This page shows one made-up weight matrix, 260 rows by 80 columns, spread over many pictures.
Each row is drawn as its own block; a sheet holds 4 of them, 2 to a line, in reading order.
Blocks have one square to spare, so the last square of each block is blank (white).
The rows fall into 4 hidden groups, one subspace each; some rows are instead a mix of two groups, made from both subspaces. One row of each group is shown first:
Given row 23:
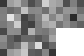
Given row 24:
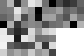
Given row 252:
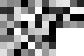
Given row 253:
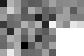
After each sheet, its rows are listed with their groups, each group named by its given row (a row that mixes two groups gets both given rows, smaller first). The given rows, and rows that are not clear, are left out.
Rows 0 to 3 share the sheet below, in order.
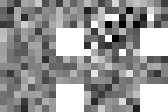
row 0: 24
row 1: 252 and 253
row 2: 23
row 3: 23
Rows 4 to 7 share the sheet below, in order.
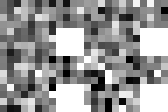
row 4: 253
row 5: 253
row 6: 253
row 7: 23
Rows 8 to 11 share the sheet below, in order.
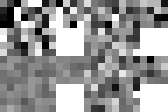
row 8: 24
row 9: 252
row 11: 253
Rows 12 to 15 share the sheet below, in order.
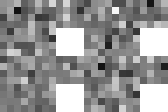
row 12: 253
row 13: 253
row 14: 252
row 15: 253
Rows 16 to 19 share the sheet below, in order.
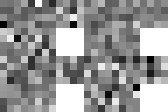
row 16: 24
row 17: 253
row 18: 252
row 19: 253
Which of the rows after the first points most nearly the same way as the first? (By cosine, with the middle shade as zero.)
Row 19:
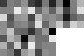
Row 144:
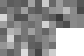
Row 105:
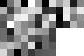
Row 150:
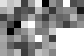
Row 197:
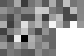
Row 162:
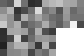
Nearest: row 197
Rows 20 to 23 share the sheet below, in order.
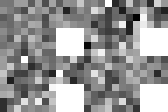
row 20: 23 and 253
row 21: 252 and 253
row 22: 252
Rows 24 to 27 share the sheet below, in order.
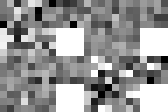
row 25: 252
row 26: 253
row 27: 23
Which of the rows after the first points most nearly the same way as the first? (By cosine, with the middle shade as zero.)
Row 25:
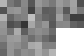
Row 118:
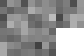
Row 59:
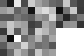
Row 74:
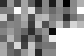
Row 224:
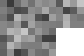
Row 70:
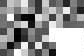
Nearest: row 224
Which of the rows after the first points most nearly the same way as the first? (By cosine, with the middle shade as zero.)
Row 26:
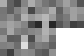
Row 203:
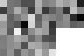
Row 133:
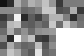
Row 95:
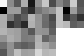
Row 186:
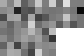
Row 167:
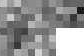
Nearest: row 203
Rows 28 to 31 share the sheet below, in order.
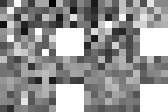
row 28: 24
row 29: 24
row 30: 253
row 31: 252 and 253
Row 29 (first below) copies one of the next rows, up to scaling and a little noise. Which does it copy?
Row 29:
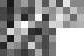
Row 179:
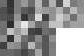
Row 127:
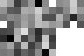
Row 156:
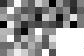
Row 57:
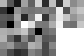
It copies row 179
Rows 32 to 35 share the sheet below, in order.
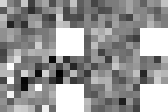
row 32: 252
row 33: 23
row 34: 24
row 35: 252
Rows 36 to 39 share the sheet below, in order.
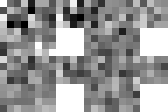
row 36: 252
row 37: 24
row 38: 252
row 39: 253
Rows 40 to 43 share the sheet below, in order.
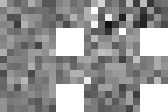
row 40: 23
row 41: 24
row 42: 252
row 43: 24
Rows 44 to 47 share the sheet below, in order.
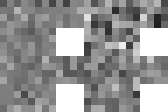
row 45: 252
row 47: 253
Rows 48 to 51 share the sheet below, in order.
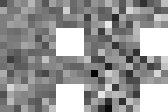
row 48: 252
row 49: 252
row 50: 23
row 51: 23
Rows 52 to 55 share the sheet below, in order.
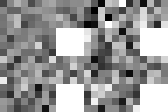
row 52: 23
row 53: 24
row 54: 24
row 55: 23
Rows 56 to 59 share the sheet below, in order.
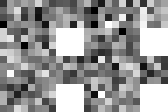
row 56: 24 and 253
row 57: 24
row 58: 23
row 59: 24 and 253
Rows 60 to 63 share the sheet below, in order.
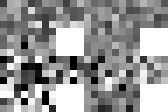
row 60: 253
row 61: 252
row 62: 24
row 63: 24
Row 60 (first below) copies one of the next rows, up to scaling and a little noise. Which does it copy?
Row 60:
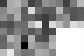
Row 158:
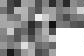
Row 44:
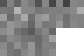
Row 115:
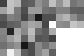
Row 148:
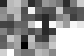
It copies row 148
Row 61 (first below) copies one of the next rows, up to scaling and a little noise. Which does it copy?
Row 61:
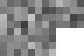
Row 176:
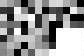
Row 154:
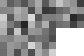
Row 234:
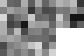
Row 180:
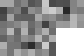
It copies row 154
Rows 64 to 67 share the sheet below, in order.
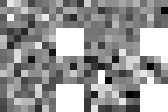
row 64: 23
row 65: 253
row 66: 24
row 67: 23
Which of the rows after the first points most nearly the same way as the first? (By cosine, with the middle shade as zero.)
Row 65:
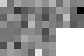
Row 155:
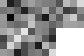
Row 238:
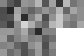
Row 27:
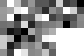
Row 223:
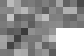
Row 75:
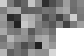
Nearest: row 155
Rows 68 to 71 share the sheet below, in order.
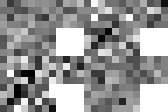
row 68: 23
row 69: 23
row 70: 23 and 252
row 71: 23
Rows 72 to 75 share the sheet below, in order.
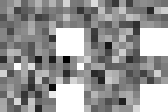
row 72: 253
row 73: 23 and 252
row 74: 253
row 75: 23
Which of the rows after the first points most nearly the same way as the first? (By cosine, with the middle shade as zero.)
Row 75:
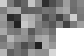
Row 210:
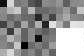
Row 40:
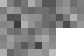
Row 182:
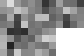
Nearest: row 40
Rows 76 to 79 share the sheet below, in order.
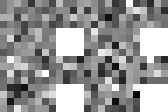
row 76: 24
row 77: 23 and 252
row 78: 23
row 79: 253
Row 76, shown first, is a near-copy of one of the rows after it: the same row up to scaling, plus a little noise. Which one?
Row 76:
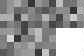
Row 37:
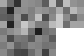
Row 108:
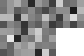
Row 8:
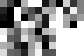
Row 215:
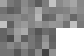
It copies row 108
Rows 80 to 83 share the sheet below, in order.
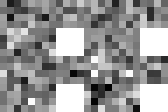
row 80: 23
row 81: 252 and 253
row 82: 252 and 253
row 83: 23
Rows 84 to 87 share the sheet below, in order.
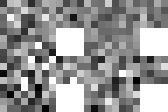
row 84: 23
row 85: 252
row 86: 24 and 252
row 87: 253
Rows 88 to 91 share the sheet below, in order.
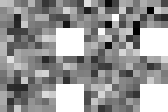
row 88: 23
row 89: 252
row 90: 23
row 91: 23
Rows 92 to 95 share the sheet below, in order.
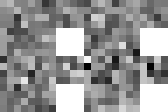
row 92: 23
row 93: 23
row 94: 252
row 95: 252
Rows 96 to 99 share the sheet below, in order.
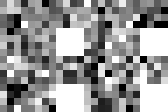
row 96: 23 and 253
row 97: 24 and 253
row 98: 23
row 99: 24
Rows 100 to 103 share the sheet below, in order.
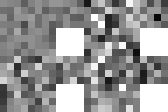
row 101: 23
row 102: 24
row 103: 24
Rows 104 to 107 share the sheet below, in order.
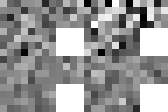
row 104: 23
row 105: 252
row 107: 23
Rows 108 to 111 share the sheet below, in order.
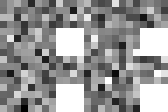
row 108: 24
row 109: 23
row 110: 23
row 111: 252
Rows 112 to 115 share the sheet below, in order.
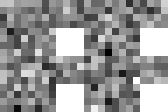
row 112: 23 and 253
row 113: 23
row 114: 24 and 252
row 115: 253
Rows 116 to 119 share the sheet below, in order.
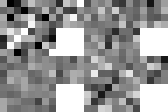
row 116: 23
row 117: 253
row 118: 252
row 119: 23
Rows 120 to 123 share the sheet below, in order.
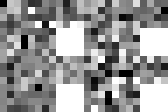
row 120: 253
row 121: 24 and 253
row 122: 24
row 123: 253
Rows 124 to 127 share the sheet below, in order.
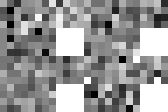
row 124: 24
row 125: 252
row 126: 253
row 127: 24
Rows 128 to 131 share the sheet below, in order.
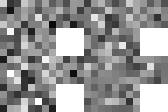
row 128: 253
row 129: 23
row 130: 23
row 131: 252
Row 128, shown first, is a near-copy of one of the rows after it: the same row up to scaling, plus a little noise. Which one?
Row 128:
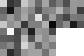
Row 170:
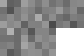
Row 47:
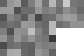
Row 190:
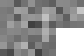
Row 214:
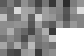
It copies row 170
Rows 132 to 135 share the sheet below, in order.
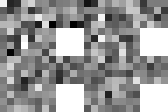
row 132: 253
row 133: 23 and 24
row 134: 24
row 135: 253
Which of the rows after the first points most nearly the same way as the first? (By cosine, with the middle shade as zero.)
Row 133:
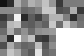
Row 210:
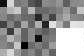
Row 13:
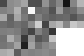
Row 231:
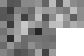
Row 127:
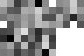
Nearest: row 231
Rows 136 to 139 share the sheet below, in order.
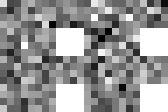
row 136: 253
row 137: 23
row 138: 23 and 24
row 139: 24
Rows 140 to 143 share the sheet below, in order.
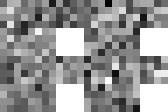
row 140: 24
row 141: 252
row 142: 24
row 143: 252
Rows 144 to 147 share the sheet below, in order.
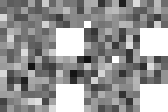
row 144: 23
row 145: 24
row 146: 252
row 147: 24 and 252
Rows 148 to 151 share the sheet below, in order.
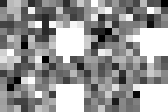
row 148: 253
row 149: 23
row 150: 23 and 253
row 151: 253
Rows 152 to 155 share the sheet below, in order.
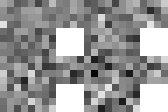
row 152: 24
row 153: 23
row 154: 252
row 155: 23
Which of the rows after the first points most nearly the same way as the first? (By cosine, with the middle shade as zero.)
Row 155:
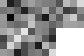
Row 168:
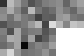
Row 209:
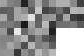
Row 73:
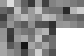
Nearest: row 209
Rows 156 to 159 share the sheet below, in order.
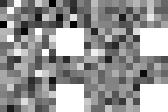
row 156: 24
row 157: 253
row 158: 253
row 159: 23 and 252
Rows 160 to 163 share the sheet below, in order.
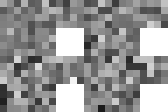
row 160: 252 and 253
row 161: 23 and 24
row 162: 24
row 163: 252
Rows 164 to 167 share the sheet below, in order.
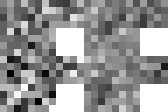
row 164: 252
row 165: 24
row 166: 23
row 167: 23 and 253
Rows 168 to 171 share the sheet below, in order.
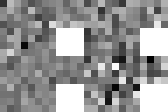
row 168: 253
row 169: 24 and 252
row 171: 253
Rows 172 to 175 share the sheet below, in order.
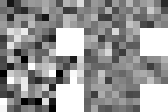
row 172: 23
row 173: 23 and 253
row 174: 252
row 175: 23
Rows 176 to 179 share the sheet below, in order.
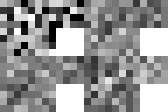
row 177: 24
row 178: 23
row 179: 24
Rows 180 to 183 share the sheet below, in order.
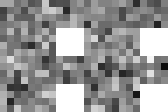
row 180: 252
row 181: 24
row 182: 23
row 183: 253
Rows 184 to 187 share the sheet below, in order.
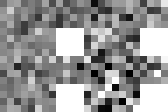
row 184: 24
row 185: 23
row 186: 253
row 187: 23
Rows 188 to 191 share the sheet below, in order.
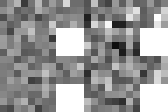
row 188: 253
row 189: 252 and 253
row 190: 253
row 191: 252
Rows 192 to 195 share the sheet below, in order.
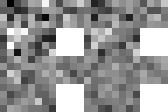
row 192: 23
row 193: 23
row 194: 23
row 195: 23 and 24
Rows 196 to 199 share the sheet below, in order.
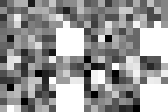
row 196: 23
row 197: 24 and 253
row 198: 253
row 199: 23 and 252
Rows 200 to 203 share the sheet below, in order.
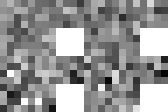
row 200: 23
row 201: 253
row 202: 23 and 253
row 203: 252
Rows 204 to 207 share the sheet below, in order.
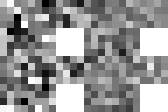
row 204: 23
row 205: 23 and 24
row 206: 253
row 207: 24 and 252
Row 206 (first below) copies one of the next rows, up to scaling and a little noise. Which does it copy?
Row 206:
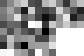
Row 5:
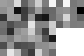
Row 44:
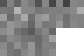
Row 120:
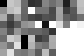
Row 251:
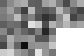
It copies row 251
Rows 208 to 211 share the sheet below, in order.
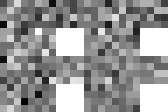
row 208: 24
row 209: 252
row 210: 253
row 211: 252
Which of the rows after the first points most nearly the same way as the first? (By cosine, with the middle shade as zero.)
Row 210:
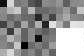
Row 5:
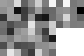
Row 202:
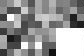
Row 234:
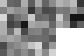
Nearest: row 5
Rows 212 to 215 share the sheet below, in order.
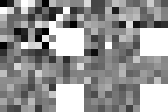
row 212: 252
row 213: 253
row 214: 253
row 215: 24
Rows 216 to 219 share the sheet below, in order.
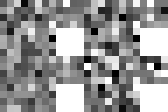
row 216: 253
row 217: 253
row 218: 253
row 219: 252
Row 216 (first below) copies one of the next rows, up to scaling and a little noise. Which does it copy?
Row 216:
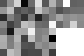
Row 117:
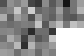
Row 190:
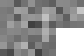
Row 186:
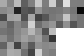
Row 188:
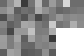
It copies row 188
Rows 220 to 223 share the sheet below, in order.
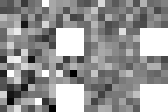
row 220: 23 and 252
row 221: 24
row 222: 23
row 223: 23
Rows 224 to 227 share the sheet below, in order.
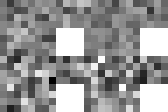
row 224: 23
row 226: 253
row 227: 24
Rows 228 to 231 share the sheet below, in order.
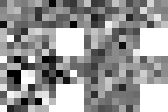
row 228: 24
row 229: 23 and 24
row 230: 23
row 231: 24
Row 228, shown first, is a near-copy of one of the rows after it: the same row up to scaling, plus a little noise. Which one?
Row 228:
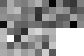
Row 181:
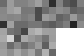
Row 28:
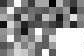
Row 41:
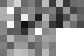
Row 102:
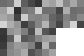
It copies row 181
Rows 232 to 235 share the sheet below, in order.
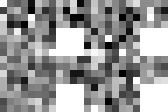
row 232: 252
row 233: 253
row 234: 252
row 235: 253
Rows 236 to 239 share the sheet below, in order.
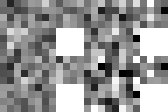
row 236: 23
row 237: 253
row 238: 24
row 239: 253
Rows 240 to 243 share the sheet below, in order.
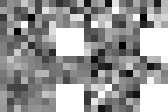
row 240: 252
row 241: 252
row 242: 23
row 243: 23
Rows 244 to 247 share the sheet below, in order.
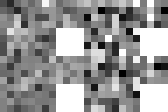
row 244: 23
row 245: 253
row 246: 24
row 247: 253
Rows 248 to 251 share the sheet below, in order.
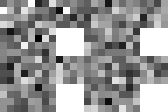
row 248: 24 and 252
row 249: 252
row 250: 24
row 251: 253
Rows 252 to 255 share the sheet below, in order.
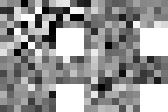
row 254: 253
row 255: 24
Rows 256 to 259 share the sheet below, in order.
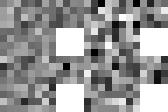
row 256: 24
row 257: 253
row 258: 252
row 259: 252
